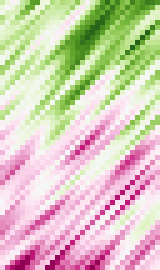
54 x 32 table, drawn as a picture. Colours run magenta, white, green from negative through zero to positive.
Slope: up to the top. Grain: diagonal, up to the right. Average level on the scale: 50%.
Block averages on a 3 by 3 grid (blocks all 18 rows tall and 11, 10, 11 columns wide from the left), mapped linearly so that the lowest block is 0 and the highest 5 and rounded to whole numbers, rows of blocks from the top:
455 | 222 | 001
